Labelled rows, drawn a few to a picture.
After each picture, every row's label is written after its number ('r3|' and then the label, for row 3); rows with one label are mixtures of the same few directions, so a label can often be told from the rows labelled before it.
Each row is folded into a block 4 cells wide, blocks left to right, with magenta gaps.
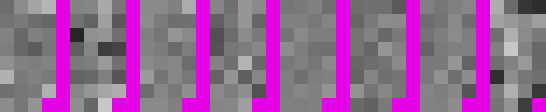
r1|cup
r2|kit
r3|cup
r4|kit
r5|kit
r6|cup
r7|kit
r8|cup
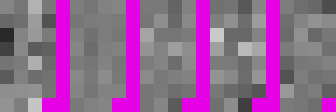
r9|kit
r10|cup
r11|kit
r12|kit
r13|cup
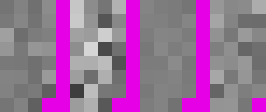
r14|kit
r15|cup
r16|cup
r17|cup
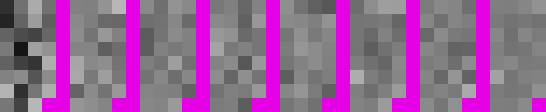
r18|cup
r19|cup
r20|kit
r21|kit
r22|cup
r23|cup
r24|kit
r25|cup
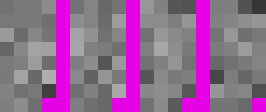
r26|kit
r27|kit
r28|cup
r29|cup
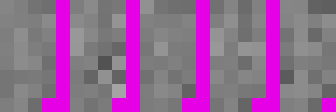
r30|cup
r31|kit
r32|cup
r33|kit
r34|cup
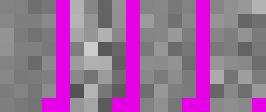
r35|kit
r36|cup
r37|cup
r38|cup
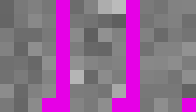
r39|cup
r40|cup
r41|kit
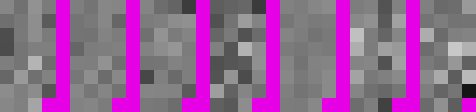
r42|kit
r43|kit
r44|cup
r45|cup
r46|cup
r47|kit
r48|kit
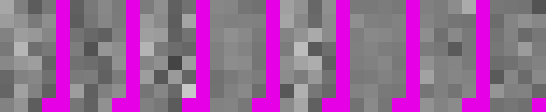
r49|cup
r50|cup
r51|kit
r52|cup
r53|cup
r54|cup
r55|cup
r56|cup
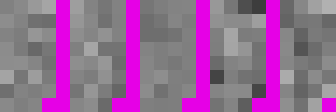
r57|cup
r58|cup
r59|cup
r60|cup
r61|cup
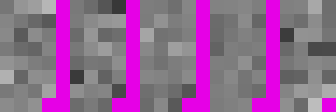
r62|cup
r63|cup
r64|kit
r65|kit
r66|kit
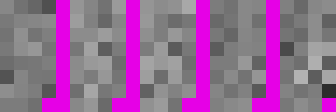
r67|cup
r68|cup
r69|cup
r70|kit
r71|kit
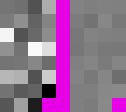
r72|kit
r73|kit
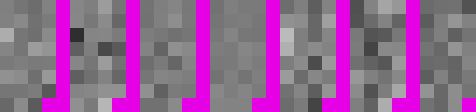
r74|kit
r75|kit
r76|cup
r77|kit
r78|kit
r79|cup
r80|cup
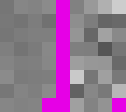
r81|cup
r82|cup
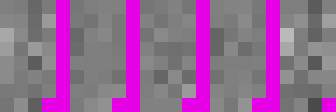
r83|kit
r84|kit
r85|kit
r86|kit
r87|kit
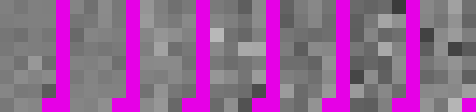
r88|kit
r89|kit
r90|cup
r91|kit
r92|cup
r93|cup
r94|kit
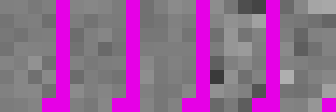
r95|kit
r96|kit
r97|cup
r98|cup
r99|cup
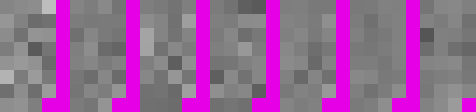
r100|cup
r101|kit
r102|kit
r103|cup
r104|kit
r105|cup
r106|kit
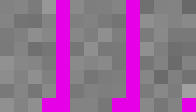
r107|cup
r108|cup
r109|kit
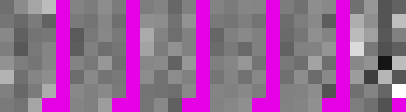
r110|cup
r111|kit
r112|kit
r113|kit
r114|kit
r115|kit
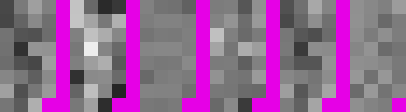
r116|cup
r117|cup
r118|cup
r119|kit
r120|cup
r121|cup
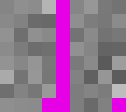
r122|cup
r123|kit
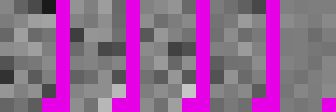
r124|cup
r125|kit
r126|kit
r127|cup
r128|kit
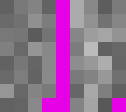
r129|cup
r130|cup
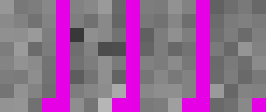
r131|cup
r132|kit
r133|kit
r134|cup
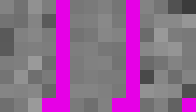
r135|kit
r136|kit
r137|cup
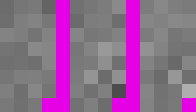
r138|cup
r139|kit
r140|kit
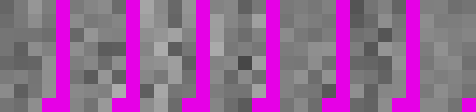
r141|cup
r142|kit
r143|cup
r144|kit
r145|kit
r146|cup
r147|cup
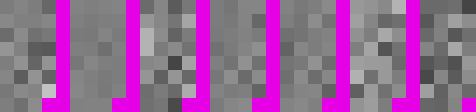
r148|kit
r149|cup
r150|kit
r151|kit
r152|kit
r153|cup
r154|cup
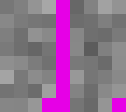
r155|cup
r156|cup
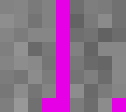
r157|cup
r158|cup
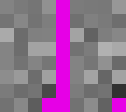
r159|kit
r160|kit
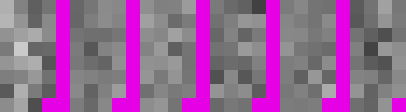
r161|cup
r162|cup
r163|cup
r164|cup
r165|kit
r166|cup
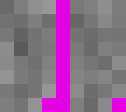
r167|cup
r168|cup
